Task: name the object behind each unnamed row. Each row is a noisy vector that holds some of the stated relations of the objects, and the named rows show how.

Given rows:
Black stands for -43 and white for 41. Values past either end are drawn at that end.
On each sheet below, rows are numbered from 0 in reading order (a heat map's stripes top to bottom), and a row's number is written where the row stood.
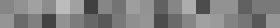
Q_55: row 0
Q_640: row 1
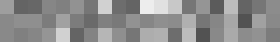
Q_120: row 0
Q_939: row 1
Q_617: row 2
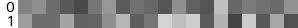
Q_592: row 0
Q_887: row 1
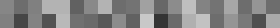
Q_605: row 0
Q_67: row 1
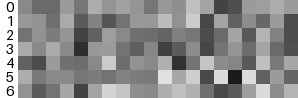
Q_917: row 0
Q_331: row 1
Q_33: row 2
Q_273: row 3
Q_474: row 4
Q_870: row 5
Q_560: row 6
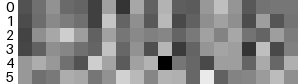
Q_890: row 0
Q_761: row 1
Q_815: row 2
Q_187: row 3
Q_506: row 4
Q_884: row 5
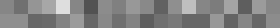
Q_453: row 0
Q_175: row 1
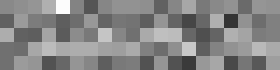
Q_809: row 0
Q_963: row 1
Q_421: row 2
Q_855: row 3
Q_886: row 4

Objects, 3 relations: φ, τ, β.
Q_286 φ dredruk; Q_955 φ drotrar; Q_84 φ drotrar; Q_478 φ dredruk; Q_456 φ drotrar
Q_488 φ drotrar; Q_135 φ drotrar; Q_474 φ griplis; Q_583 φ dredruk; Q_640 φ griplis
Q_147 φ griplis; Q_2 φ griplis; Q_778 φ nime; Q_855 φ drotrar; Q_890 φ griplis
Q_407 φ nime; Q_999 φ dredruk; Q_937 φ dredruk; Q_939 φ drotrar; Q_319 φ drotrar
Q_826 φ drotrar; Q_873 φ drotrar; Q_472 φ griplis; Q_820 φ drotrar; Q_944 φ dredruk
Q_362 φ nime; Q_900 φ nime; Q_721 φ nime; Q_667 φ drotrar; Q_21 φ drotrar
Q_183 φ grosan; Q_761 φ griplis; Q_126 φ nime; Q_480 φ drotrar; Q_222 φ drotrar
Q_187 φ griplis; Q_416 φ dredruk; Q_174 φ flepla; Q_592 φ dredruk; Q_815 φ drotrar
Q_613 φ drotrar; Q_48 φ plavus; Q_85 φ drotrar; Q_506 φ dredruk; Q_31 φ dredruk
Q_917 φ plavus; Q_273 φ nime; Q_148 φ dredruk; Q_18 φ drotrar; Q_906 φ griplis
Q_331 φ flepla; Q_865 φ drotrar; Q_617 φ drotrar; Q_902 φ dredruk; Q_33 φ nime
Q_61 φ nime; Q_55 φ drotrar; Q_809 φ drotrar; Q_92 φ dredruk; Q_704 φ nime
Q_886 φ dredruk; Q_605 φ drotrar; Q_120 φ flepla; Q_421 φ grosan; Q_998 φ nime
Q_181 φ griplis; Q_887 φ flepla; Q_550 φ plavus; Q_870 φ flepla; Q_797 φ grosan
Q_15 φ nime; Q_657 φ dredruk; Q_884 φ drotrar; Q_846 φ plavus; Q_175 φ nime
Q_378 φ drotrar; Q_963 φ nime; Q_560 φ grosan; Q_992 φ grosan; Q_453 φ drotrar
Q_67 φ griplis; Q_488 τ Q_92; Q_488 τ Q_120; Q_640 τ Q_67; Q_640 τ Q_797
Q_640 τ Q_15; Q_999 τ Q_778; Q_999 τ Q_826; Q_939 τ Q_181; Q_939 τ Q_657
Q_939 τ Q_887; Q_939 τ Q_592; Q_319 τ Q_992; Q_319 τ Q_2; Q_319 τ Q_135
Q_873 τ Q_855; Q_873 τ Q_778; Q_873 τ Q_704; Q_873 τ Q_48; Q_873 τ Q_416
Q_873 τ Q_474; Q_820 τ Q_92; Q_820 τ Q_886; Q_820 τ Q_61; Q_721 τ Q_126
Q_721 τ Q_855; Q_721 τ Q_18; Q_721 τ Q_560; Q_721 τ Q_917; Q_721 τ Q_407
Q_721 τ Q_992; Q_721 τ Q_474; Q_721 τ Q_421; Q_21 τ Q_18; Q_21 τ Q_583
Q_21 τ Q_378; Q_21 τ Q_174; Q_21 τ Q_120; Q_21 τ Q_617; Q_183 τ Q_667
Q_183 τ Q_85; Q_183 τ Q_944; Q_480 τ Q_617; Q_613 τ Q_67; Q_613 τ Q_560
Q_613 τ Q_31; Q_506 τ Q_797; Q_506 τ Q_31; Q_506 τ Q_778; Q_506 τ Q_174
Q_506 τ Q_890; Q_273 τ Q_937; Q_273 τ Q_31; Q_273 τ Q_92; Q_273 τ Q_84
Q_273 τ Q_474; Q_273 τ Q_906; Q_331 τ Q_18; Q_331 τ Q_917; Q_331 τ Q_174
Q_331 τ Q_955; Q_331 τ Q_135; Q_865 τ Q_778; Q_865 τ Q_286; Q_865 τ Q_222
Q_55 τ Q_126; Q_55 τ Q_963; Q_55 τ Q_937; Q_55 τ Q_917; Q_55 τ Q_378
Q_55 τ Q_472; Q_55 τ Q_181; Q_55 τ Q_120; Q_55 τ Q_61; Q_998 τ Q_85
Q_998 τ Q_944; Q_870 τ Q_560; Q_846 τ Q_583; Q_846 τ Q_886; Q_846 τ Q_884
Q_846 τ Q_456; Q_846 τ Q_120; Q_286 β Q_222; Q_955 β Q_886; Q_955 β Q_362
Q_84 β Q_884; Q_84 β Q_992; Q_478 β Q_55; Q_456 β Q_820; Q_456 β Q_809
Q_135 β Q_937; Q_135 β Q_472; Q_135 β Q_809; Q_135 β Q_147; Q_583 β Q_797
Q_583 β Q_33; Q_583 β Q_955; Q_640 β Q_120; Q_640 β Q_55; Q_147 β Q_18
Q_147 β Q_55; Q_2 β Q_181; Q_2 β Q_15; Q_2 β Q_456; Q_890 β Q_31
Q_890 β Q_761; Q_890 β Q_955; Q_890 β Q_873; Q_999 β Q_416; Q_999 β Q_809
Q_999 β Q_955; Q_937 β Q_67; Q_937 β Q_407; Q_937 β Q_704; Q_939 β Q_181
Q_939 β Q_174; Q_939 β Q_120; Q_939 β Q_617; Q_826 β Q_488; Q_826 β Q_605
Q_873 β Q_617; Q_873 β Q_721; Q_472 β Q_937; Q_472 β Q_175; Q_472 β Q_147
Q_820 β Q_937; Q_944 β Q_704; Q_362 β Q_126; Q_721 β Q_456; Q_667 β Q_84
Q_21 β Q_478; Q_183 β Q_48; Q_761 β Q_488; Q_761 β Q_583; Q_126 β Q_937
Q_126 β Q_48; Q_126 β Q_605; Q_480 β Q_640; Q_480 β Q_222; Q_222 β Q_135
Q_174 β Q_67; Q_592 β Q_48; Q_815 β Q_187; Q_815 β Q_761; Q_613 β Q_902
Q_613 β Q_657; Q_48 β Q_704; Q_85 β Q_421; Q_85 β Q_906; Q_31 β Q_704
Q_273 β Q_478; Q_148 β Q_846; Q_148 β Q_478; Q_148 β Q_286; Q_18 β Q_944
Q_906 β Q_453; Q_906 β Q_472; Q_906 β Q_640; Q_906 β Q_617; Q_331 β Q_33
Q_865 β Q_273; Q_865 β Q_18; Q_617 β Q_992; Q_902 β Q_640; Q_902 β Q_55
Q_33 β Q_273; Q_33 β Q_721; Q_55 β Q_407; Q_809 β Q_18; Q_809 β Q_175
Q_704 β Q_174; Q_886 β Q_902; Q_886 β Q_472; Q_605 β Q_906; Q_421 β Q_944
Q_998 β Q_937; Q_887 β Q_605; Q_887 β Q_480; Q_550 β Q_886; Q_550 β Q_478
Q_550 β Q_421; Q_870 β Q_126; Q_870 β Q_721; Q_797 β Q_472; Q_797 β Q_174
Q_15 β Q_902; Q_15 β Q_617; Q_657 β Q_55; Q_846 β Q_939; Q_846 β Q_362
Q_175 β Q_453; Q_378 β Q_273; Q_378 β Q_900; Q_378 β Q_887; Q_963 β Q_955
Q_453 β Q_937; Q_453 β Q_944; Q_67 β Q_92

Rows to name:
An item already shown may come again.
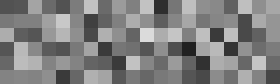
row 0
Q_474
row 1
Q_135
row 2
Q_174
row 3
Q_583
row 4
Q_21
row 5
Q_900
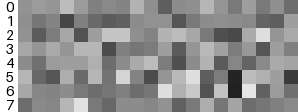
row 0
Q_873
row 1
Q_640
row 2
Q_560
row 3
Q_820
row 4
Q_319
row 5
Q_183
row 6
Q_870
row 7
Q_955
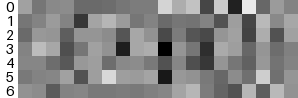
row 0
Q_870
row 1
Q_61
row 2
Q_416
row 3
Q_999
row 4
Q_944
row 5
Q_778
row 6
Q_550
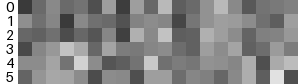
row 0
Q_890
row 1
Q_640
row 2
Q_2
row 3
Q_815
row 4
Q_613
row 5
Q_378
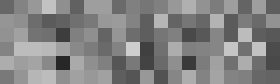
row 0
Q_826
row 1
Q_15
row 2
Q_721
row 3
Q_865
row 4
Q_273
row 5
Q_488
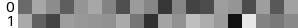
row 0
Q_416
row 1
Q_48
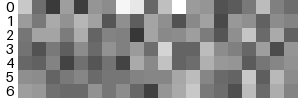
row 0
Q_992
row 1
Q_55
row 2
Q_480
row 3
Q_181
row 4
Q_2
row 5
Q_550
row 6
Q_846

